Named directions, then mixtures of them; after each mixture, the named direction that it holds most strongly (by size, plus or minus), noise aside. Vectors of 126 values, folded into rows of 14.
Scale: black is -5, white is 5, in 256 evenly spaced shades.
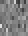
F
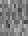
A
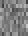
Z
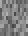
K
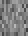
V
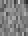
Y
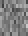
Z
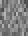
V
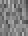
A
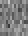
A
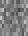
V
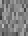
V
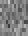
A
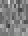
A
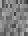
K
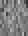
Y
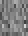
V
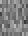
A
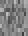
Y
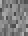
K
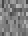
Z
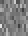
F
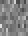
F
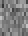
Z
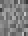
Y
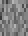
V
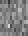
A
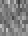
F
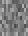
V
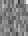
Y
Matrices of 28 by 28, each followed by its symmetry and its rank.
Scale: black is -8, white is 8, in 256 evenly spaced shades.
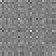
symmetric, rank three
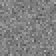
neither, full rank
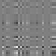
neither, rank one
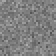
neither, full rank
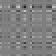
neither, rank one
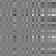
neither, rank one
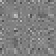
symmetric, rank three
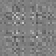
symmetric, rank three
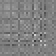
symmetric, rank three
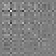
symmetric, rank three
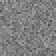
neither, full rank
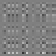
neither, rank one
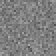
neither, full rank
